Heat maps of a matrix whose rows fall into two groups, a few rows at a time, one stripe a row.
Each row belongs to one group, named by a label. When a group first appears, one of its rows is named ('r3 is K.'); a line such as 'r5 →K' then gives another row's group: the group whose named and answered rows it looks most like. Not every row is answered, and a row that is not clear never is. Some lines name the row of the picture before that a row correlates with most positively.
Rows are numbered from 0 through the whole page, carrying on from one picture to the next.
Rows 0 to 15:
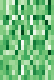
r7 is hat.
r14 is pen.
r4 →hat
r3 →pen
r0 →pen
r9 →pen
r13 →pen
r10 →pen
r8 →pen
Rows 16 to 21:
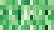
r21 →hat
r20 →pen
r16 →hat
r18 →hat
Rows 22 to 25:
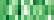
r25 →pen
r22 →pen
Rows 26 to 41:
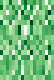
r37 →hat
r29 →hat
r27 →pen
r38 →pen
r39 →pen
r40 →pen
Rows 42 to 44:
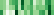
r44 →pen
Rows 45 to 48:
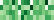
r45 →hat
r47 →hat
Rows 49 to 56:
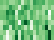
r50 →hat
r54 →hat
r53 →hat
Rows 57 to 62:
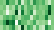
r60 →hat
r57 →pen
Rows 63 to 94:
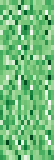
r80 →hat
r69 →hat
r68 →hat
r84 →pen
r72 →hat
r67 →pen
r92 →hat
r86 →pen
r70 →pen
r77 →pen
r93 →pen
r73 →pen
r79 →hat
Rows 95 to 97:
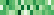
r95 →pen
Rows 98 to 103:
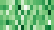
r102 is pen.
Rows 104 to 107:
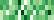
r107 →hat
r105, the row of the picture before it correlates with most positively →101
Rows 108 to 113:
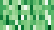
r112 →pen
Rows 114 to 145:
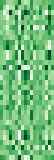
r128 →hat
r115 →pen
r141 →hat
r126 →hat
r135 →pen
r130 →hat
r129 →hat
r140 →hat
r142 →pen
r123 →pen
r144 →hat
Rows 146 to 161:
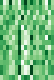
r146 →hat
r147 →hat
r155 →pen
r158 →pen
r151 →pen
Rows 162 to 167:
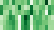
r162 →hat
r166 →hat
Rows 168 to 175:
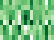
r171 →hat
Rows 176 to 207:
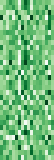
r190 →pen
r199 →pen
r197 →hat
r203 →pen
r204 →hat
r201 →pen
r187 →hat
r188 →hat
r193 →hat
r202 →hat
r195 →pen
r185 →pen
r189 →hat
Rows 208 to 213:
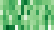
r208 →hat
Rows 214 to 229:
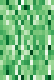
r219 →pen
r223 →pen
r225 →pen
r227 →pen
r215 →hat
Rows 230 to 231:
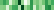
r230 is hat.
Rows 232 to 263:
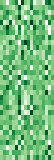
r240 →hat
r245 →hat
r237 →pen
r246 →hat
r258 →hat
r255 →hat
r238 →pen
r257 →hat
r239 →pen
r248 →hat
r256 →pen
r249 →pen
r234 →pen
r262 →hat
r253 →pen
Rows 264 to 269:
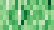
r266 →hat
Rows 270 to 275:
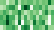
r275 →hat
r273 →pen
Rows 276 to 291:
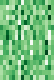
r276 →pen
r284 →hat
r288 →hat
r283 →pen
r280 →hat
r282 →pen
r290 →hat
